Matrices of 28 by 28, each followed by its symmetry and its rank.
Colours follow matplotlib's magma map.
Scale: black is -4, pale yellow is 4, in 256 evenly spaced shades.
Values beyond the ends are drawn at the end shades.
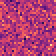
neither, full rank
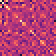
symmetric, rank five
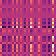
neither, rank one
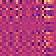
neither, rank two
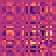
antisymmetric, rank two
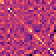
symmetric, rank five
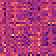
neither, rank five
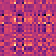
antisymmetric, rank two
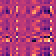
neither, rank two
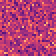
neither, full rank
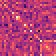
symmetric, rank five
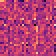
neither, rank five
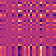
neither, rank one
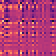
antisymmetric, rank two
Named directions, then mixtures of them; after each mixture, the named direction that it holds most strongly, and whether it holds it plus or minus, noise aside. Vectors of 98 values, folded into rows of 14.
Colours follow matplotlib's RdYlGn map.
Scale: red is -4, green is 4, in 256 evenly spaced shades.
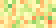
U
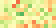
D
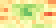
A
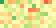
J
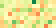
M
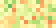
U, plus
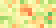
U, minus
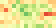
A, plus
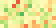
D, plus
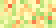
U, minus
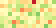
M, minus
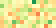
M, plus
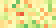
D, minus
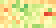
A, plus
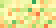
M, plus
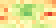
A, plus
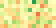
M, plus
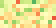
M, plus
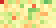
J, minus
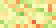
D, plus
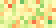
U, minus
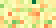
M, plus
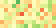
D, minus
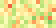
U, minus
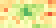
A, plus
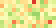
M, minus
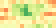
A, plus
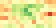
A, plus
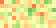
J, minus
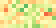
D, minus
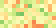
D, plus
